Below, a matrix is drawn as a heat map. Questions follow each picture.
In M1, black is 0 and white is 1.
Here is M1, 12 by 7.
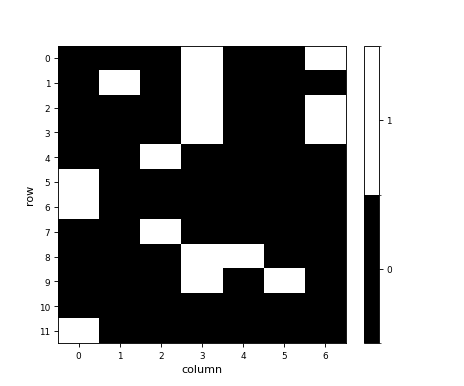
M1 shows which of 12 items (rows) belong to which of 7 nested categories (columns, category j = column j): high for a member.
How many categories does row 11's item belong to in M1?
1
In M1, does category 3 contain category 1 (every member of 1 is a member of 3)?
yes
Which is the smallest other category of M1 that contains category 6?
3
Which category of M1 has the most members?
3
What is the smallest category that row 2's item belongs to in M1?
6
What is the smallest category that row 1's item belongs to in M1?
1
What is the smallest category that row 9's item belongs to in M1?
5
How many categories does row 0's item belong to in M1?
2
